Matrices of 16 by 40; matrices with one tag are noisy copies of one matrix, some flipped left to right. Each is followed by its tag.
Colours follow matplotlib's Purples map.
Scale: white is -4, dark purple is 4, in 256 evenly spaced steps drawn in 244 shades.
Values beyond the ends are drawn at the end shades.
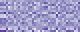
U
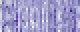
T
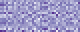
U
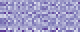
U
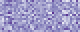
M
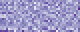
U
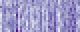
T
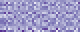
U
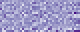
U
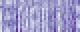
T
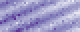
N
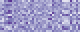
M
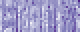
T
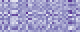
M
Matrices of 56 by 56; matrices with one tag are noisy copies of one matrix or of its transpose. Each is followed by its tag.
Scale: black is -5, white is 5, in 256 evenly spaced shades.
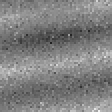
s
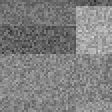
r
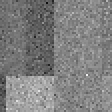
r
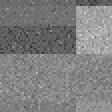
r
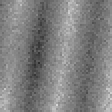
s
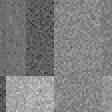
r
